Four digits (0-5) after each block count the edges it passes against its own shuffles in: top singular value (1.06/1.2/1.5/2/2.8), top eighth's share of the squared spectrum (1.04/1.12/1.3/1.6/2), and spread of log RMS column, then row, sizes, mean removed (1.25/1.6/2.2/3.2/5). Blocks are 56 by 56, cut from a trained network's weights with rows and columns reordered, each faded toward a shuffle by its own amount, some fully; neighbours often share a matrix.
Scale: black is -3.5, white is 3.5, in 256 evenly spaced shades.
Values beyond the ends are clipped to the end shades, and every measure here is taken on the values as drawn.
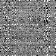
2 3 3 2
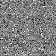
1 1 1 0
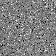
0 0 0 0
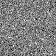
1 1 0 0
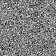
0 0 0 0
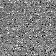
1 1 0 0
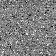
0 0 0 0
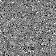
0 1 0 0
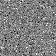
0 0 0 0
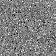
0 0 0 0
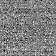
2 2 2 0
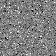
0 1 0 0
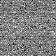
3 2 2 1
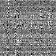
3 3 3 1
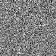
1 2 1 0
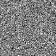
2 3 1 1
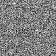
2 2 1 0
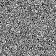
1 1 0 0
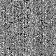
2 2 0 1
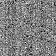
2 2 0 1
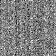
2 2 0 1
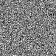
1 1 0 0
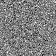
1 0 0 0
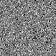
2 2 0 0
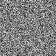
2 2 0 0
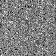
1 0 0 0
